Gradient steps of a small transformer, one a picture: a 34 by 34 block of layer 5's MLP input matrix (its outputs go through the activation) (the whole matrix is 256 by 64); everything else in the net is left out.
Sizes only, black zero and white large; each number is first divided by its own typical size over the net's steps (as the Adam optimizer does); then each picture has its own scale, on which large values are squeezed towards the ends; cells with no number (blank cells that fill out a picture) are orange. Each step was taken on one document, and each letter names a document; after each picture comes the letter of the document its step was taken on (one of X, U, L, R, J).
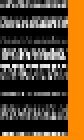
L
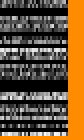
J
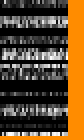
L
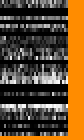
L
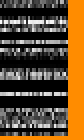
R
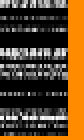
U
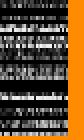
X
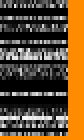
R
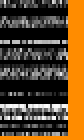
L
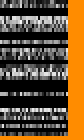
R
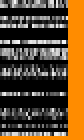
R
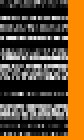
J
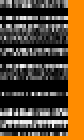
X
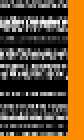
J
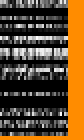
X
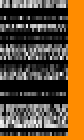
U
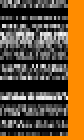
X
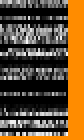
X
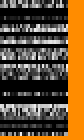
J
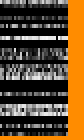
R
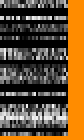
J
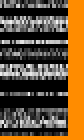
R
